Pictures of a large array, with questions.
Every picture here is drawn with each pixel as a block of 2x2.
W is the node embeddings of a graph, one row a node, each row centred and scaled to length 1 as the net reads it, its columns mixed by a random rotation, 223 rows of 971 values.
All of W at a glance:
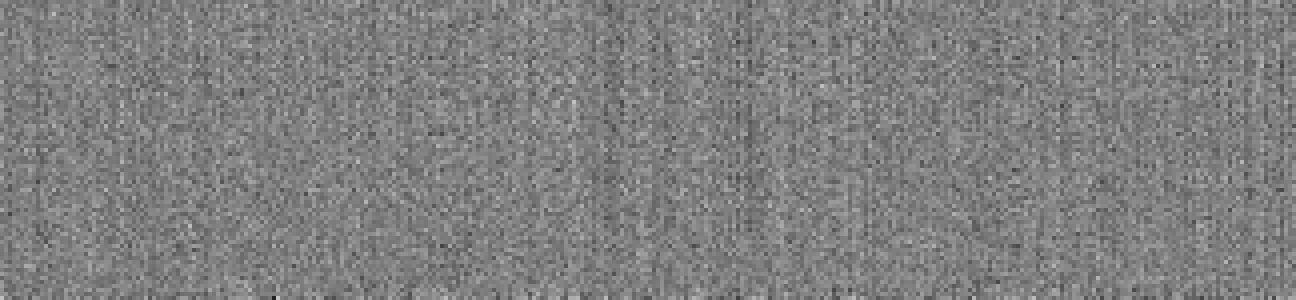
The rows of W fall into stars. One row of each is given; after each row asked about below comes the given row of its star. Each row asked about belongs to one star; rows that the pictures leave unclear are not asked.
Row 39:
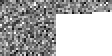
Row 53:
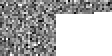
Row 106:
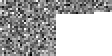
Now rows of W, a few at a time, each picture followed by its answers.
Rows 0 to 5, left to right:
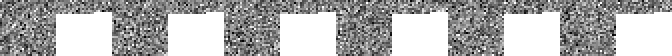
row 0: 106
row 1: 39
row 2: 106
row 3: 39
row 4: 106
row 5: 106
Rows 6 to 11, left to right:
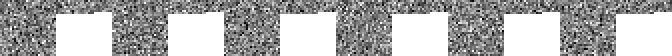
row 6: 39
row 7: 53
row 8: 106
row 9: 106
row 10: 53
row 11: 53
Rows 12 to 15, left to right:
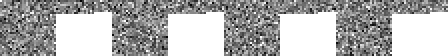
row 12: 106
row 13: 53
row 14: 53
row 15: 39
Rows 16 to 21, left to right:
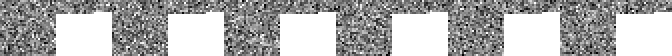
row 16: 106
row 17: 106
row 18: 106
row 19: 53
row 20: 39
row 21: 106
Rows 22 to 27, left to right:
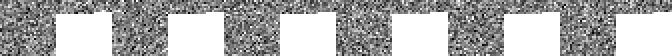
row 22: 39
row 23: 39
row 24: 106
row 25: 53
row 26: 39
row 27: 53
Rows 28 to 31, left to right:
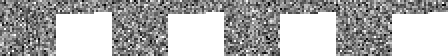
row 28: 39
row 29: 39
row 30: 106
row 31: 53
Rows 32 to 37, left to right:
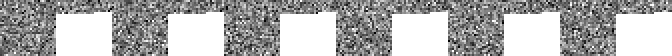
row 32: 106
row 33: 106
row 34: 53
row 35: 53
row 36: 53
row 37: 39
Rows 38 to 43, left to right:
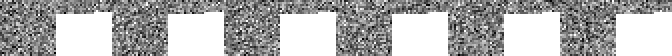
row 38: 106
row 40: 106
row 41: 53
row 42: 39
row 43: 39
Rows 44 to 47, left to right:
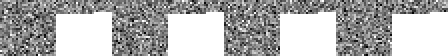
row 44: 39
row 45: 53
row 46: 53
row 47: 106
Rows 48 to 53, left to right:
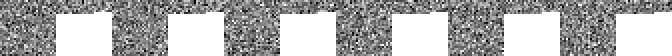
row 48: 39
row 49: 106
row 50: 106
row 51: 106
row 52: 39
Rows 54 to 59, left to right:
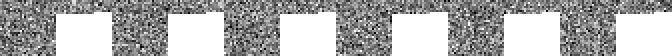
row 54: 106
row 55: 39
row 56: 39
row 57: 53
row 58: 39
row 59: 53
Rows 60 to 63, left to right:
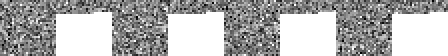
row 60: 53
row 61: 53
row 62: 53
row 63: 39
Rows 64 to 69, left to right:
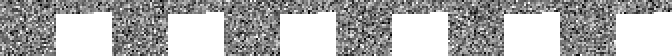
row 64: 106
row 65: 106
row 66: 106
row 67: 39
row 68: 39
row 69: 106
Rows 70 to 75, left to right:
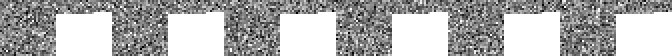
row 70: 39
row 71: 39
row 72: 39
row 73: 39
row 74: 53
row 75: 53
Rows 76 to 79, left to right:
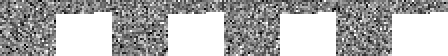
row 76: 106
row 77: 53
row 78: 106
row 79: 53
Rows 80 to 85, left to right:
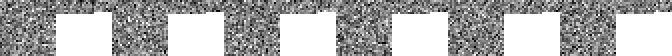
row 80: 106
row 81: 53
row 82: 39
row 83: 106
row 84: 106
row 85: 106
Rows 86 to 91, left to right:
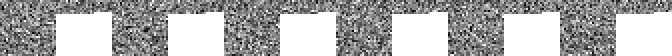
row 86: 53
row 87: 53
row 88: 39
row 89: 106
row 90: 106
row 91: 53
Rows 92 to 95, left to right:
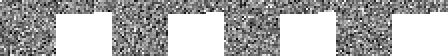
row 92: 106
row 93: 39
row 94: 39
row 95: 53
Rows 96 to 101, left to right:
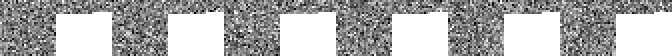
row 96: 39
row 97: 39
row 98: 53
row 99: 39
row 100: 106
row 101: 39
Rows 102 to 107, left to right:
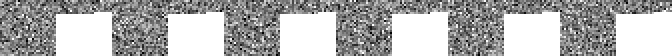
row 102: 106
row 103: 106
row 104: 53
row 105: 53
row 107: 39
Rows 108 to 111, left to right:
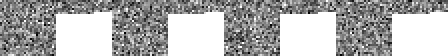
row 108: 53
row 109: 39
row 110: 106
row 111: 39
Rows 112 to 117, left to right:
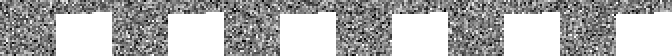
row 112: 53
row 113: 39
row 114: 106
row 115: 39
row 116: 53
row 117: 39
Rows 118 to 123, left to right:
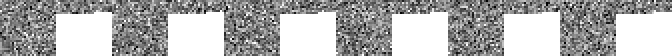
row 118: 106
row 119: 53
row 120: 53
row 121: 106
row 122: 106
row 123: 39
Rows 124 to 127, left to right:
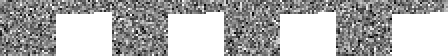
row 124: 53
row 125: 53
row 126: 106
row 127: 39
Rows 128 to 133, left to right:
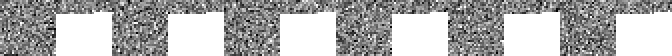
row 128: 39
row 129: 39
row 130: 39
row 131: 106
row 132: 106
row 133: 53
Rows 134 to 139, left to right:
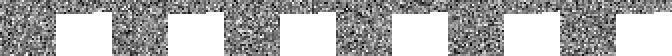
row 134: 106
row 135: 106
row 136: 53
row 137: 106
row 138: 53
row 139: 39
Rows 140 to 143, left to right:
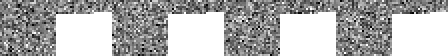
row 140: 39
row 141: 53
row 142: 106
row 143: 39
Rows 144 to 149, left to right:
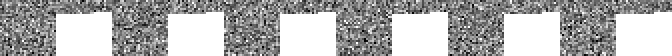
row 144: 53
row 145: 39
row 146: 53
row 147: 39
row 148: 39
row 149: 53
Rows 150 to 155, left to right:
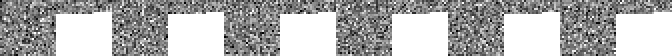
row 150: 39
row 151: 39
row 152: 106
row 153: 106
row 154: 39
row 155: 39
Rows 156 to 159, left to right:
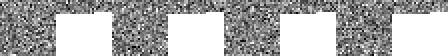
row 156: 53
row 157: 106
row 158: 106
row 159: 39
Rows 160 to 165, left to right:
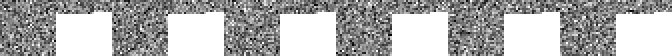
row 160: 106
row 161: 39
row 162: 53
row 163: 39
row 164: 106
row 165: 39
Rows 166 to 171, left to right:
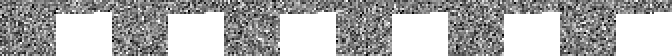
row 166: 106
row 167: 106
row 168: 106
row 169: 106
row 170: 39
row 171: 53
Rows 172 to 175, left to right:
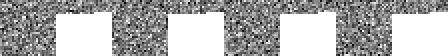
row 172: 39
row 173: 106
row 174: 39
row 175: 53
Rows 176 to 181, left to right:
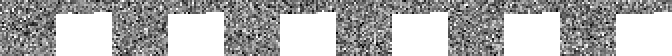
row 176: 39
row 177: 39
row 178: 106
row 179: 106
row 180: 106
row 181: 39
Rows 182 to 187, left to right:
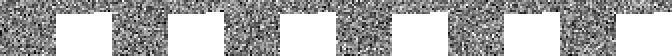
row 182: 106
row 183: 39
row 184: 39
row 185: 39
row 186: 106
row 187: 39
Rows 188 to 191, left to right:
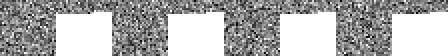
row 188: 53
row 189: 53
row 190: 39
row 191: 39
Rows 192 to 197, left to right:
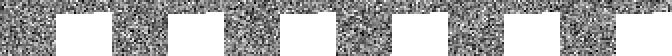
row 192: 53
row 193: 39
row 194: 39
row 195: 39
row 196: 53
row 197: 106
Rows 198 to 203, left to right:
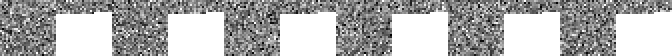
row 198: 53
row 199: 39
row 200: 39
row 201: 39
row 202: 53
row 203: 39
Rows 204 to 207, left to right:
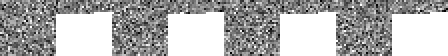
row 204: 53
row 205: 106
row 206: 39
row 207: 106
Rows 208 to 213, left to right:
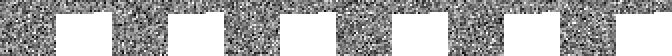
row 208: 39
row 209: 39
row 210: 106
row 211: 106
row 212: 39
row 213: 53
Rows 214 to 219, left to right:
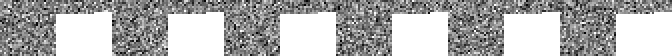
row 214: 39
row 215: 106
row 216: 53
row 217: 53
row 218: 53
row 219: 39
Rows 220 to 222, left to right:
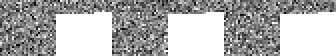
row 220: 53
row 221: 106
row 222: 53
